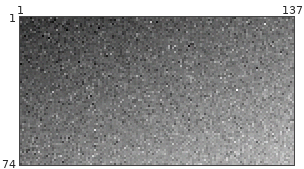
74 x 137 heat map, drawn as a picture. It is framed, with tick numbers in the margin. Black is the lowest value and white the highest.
Ninth with the lowest average: top left. Grain: fine. Ninth with the highest average: bottom right. Slope: up to the bottom right. Stripes: none. Odd rows or columns: none.
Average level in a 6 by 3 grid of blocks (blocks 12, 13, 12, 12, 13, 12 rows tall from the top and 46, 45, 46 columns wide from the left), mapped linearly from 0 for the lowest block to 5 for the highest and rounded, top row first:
012
123
123
234
234
345
